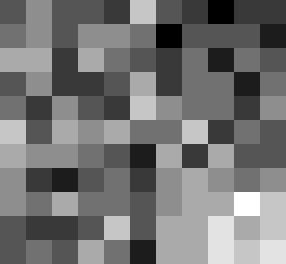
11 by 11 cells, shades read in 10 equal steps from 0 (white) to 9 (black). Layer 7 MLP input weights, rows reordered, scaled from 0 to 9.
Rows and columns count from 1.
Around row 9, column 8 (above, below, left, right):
3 3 4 3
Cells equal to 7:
18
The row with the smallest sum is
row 9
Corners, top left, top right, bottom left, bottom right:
6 7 6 1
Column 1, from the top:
6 5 3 6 5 2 3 4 4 6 6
